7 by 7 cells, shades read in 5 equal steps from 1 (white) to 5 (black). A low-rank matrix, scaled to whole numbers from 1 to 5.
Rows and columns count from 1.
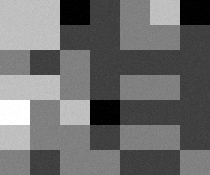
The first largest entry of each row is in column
3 3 2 4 4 4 2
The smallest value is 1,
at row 5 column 1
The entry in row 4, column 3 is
3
